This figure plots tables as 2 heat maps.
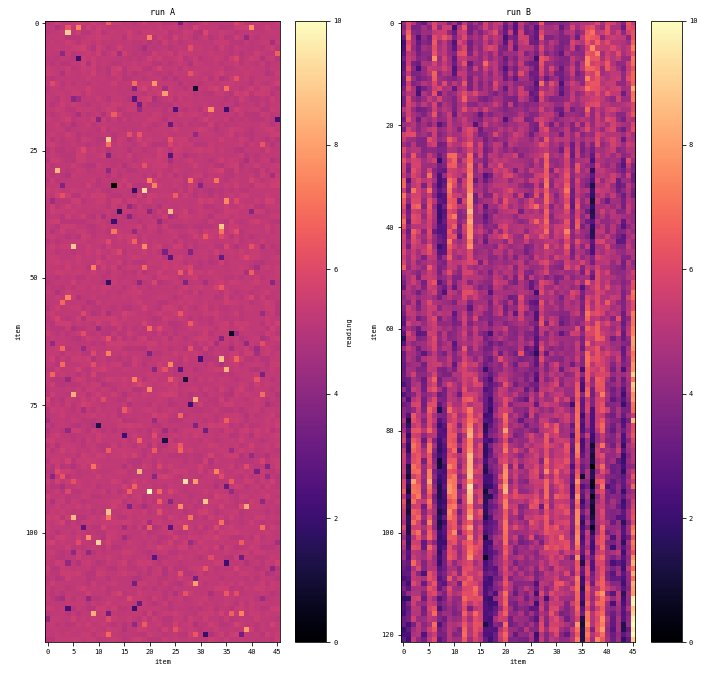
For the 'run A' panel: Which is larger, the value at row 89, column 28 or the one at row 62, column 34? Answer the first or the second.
the first
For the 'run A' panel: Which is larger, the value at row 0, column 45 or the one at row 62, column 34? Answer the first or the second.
the first
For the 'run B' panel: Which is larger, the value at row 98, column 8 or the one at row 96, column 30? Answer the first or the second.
the second
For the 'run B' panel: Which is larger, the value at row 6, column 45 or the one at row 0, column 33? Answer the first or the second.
the first
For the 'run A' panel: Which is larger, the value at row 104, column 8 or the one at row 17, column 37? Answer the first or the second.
the second
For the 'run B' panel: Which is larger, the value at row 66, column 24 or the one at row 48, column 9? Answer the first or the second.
the second
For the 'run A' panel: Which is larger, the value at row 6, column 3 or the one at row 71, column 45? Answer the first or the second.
the second
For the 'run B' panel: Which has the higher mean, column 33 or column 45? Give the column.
45
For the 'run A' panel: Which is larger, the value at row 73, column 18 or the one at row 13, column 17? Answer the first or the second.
the first
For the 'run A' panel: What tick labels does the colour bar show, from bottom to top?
0, 2, 4, 6, 8, 10
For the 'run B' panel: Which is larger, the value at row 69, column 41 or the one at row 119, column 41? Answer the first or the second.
the first
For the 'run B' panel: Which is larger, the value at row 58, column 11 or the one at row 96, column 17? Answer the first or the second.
the first
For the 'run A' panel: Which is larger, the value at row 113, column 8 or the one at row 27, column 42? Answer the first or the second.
the second
